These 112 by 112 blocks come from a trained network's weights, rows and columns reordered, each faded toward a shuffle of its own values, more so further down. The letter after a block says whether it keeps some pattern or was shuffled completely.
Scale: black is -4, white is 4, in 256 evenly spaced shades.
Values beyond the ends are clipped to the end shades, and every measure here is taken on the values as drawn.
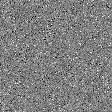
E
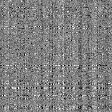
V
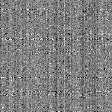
V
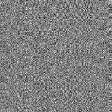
V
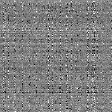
V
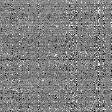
V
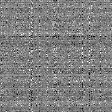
V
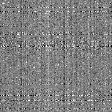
V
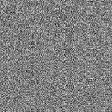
V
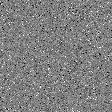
E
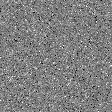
E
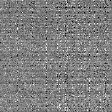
V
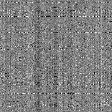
V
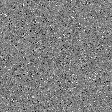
E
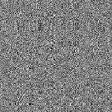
V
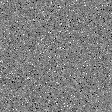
E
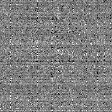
V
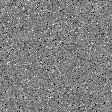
E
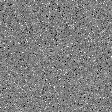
E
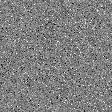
E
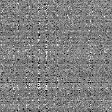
V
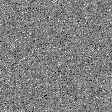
E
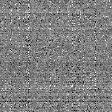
V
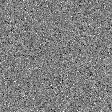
E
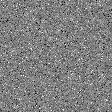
E
